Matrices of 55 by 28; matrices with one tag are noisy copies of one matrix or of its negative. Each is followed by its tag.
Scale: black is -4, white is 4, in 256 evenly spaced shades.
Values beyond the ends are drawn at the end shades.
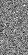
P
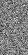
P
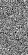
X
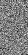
X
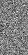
P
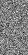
P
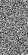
X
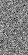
P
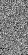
X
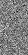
P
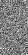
X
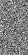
P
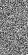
X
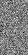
P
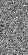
P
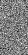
X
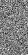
X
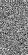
X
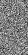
X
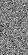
P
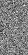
P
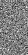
X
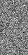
P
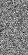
P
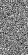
X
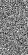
X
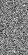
P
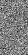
X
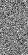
X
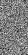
X
